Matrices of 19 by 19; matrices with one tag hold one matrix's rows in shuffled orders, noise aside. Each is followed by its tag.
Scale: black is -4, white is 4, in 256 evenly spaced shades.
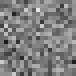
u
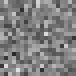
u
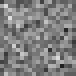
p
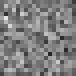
p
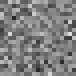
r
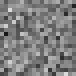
p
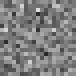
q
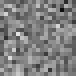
p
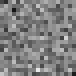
u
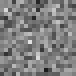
q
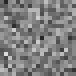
u
